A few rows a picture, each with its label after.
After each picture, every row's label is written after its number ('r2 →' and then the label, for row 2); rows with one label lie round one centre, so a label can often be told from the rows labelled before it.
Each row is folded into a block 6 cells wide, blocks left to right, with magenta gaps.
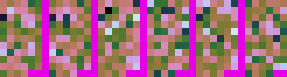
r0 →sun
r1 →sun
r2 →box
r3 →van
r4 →box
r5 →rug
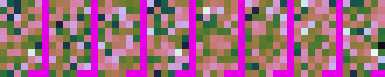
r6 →van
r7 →rug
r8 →sun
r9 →van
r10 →sun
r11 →box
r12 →box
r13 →van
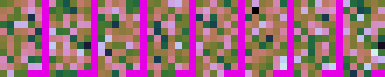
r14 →rug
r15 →van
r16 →sun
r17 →rug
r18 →sun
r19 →box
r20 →rug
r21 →van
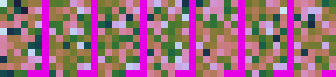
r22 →van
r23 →rug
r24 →rug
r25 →box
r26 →sun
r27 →rug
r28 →sun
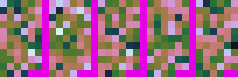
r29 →van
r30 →box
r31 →van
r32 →rug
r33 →van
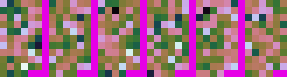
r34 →van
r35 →rug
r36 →van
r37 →rug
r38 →box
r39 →sun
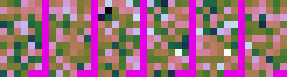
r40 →rug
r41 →sun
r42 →box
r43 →van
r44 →van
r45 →sun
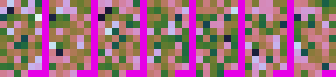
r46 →box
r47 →sun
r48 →box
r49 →rug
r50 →rug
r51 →sun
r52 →sun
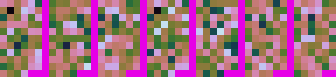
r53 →box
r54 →rug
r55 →sun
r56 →box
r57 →van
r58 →sun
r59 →sun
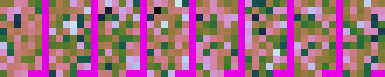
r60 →sun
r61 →rug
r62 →box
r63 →box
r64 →sun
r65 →van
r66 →sun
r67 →rug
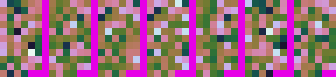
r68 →van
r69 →rug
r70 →box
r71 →box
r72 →rug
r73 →van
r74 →rug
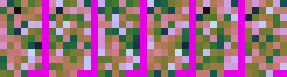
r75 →van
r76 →box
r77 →van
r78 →van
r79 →box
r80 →box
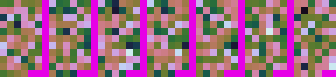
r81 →sun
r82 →van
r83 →van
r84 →van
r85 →van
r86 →rug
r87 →box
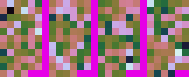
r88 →box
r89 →sun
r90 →rug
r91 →van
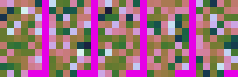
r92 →box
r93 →van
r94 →box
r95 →rug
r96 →van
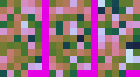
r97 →rug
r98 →rug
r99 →van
